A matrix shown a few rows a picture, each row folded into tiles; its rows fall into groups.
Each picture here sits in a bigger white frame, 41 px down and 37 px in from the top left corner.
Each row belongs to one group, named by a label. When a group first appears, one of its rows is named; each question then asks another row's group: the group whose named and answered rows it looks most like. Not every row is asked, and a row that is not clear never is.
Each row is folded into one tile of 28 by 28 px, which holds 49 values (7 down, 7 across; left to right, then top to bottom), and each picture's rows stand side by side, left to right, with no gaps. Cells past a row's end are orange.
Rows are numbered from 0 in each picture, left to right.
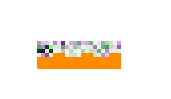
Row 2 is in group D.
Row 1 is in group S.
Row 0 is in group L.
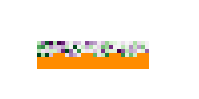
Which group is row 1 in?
L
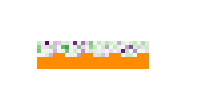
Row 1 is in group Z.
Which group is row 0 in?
Z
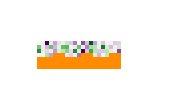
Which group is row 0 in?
Z
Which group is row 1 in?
Z
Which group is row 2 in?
L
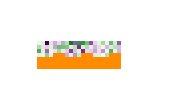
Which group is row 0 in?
Z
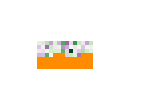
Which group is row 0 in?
S
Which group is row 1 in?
S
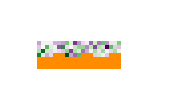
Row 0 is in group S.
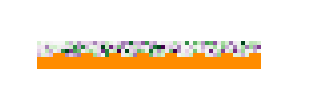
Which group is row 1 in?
L
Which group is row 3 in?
S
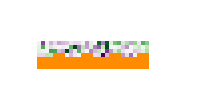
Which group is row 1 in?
L
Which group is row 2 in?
D
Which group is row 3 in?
D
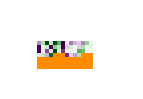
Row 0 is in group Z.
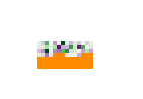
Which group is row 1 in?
L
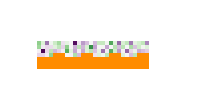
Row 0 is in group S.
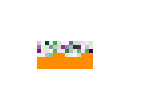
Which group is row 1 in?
L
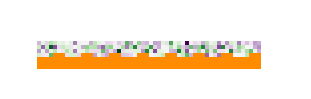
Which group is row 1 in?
Z
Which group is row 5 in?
Z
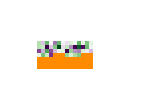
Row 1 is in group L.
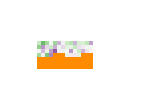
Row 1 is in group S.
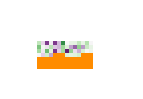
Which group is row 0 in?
Z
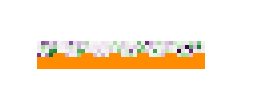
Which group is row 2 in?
D
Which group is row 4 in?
S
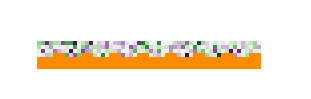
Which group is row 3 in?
D
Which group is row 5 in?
D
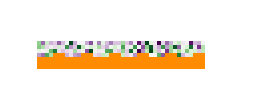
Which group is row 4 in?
Z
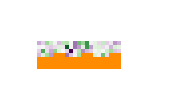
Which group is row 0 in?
S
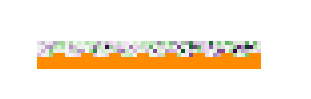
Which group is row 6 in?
D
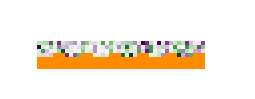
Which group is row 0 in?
S
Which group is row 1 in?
D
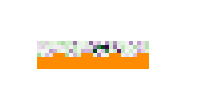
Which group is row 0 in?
D
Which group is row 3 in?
Z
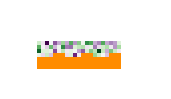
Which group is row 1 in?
D
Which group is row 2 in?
S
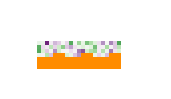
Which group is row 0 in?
Z
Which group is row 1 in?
D
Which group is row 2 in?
Z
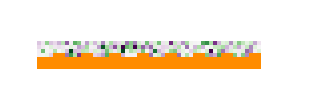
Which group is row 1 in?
S
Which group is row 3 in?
L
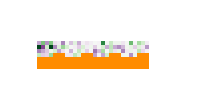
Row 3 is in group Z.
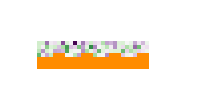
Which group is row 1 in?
Z
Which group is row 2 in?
S
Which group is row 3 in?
L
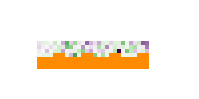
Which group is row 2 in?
L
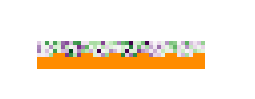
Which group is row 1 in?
S
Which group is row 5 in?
S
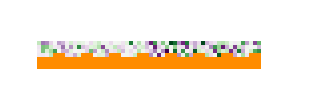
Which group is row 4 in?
D
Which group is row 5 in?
S
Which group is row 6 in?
L
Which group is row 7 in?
S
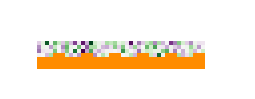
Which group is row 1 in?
Z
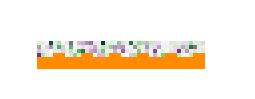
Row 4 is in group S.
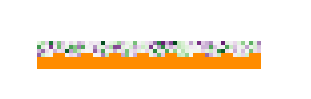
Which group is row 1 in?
L
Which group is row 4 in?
S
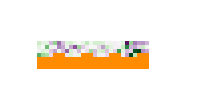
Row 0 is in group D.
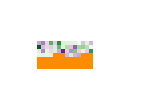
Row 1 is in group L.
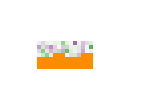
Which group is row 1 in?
Z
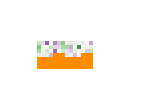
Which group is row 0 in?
Z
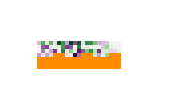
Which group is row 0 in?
D
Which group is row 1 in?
D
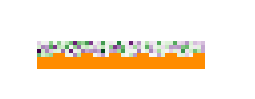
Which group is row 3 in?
Z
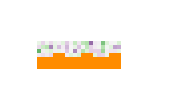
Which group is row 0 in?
L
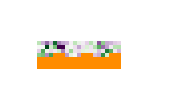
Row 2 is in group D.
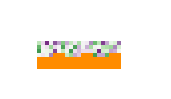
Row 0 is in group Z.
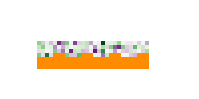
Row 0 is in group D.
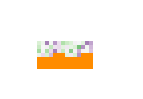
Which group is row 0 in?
Z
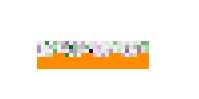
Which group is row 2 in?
D
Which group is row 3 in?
D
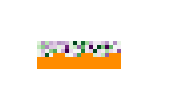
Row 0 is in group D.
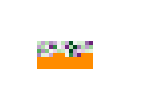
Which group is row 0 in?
L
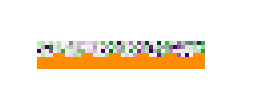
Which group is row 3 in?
Z
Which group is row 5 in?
D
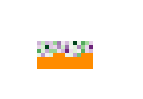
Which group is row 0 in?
L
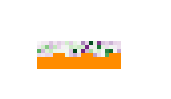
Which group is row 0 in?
L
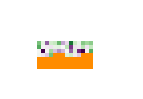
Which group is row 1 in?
D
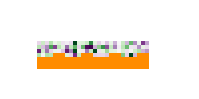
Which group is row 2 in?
L
